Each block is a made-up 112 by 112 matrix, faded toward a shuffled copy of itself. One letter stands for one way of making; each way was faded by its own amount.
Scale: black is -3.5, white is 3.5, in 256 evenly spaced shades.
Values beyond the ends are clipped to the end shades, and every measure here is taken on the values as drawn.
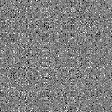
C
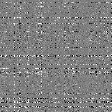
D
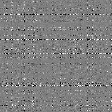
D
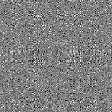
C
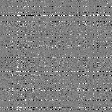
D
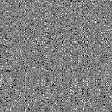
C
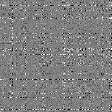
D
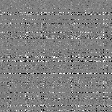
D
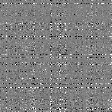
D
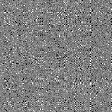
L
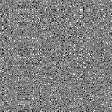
C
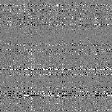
D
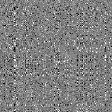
L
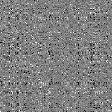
L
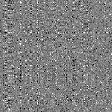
L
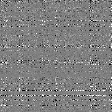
D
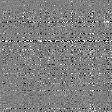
D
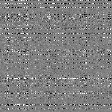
D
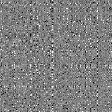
L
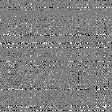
D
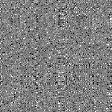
C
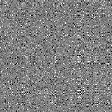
C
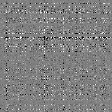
D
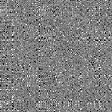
L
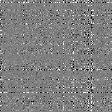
D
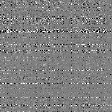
D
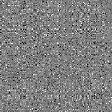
C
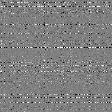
D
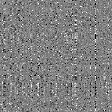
L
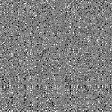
C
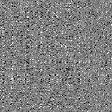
C
